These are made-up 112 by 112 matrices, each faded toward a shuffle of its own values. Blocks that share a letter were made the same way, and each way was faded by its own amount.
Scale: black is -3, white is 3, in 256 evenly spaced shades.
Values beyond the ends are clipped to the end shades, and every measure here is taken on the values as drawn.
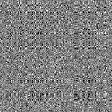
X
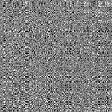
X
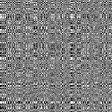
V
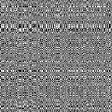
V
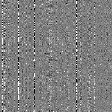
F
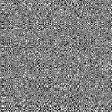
X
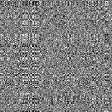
X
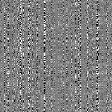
F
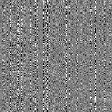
F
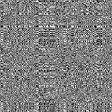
X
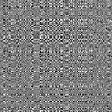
V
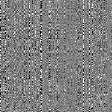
F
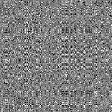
X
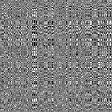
V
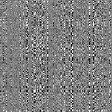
F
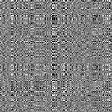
V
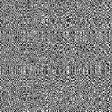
X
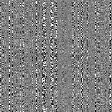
F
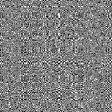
X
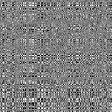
V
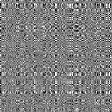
V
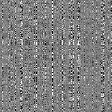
F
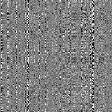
F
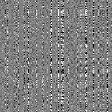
F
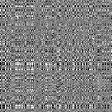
V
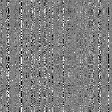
F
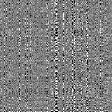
F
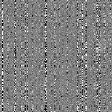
F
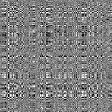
V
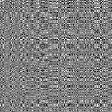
V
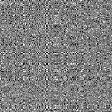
X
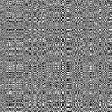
V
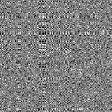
X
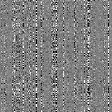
F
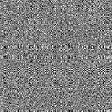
X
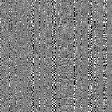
F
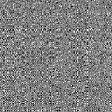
X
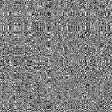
X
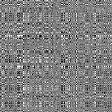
V
